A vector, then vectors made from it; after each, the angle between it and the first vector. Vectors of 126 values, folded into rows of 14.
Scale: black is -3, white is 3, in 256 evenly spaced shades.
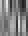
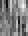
nearly opposite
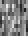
partly aligned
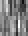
nearly parallel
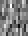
partly opposed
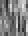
nearly opposite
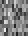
orthogonal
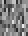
orthogonal
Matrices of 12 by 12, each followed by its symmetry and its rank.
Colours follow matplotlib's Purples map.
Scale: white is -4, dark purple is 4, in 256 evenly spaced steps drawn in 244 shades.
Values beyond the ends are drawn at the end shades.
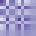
symmetric, rank one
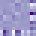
antisymmetric, rank two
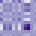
symmetric, rank one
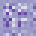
antisymmetric, rank two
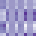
neither, rank one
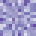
antisymmetric, rank two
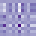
neither, rank one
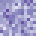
neither, full rank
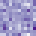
antisymmetric, rank two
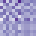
antisymmetric, rank two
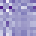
antisymmetric, rank two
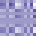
neither, rank one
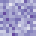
neither, full rank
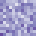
neither, full rank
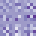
antisymmetric, rank two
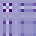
symmetric, rank one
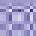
neither, rank one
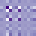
symmetric, rank one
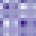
symmetric, rank one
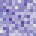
neither, full rank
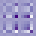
symmetric, rank one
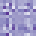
antisymmetric, rank two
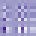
neither, rank one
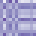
neither, rank one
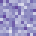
neither, full rank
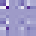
symmetric, rank one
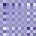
symmetric, rank one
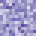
neither, full rank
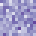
neither, full rank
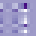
neither, rank one
